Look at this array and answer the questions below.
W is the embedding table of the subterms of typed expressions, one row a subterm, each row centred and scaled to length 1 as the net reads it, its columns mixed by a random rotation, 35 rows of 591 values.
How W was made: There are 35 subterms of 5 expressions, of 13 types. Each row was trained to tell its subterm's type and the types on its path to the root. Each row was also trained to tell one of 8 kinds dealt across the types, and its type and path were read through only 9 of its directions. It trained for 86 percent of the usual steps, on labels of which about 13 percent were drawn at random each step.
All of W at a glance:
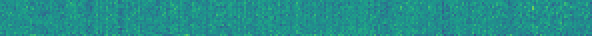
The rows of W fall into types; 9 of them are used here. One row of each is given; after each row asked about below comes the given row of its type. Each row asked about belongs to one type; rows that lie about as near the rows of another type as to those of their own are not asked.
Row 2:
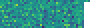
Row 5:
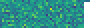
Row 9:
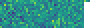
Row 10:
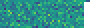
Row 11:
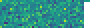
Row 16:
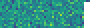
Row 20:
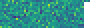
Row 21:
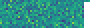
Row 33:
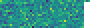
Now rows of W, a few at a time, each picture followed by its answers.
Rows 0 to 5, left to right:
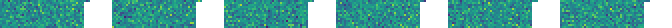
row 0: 5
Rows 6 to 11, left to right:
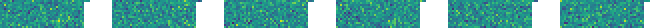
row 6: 10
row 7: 5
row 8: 10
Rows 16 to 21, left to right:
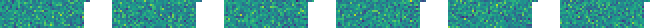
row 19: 10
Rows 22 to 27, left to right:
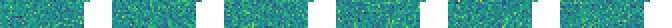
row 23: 5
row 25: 9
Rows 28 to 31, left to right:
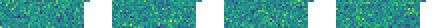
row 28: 20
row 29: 10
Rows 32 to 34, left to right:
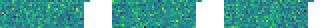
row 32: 20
